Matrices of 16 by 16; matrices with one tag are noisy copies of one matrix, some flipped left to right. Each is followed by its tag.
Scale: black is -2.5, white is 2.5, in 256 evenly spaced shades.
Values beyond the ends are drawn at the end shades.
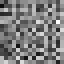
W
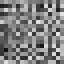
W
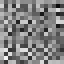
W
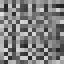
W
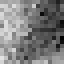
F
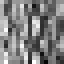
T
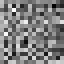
W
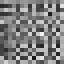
W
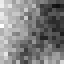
F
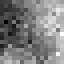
F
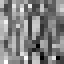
T
